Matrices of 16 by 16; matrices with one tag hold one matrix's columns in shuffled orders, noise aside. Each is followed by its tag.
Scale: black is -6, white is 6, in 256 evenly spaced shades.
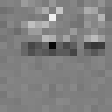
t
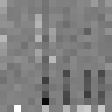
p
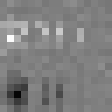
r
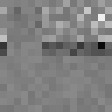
t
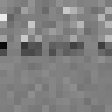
t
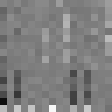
p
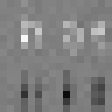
r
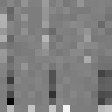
p
